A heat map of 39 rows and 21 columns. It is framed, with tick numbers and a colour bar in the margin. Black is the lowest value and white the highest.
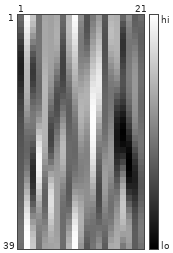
Grain: streaks running down. Histogram: bell-shaped. Ninth with the lowest average: middle right.
